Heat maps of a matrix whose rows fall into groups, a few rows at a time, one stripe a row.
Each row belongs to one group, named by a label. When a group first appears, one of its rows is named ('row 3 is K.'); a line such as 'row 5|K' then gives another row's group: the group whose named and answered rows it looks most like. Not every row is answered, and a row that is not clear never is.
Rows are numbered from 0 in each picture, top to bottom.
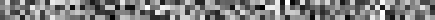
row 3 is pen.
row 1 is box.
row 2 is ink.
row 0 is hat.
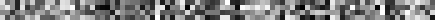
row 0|ink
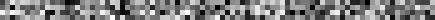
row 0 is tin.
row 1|pen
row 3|box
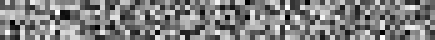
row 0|box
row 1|hat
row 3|tin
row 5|hat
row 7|ink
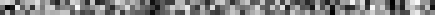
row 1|pen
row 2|pen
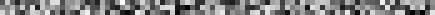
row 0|hat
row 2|tin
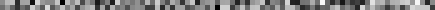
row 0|hat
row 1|ink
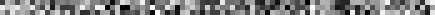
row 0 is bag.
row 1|tin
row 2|hat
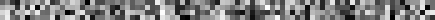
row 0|ink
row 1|box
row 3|box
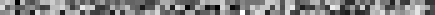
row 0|box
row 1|ink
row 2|hat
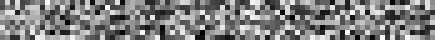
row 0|pen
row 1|bag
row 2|ink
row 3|tin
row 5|ink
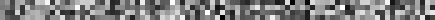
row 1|pen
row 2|bag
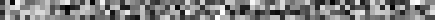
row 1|tin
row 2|bag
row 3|box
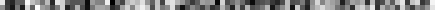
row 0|bag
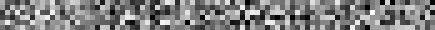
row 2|pen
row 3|bag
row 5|hat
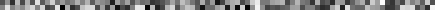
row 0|pen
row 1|tin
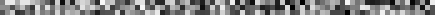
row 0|tin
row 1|bag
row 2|hat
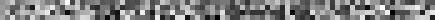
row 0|box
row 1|hat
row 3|ink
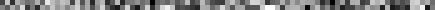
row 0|pen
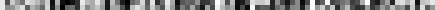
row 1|tin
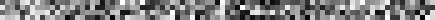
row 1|ink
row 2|tin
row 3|bag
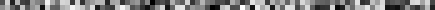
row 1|ink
